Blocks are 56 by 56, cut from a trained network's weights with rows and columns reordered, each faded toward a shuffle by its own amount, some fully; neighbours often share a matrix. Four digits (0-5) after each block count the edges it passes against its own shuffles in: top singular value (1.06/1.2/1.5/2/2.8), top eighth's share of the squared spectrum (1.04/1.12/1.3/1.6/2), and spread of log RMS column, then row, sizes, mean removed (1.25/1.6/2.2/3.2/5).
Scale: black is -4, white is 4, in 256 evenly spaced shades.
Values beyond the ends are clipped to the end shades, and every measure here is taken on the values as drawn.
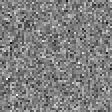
0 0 0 0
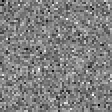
0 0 0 0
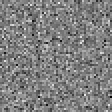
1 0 0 0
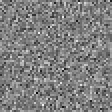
0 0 0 0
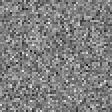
0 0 0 0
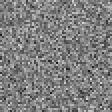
1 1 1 0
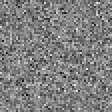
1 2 0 0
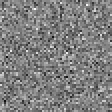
0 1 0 0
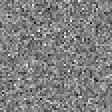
1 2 0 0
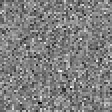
2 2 0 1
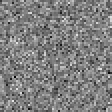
1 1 0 0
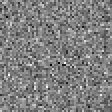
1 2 0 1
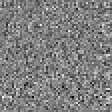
3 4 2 2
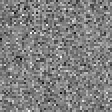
1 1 0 0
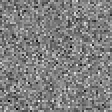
1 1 0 0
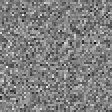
1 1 0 0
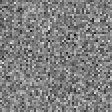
2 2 0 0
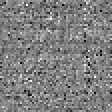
2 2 2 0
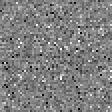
0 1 0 0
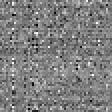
3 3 2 1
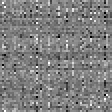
3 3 3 1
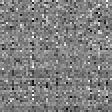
3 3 3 1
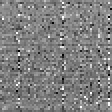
2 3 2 1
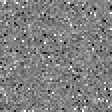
0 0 0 0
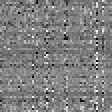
3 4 3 1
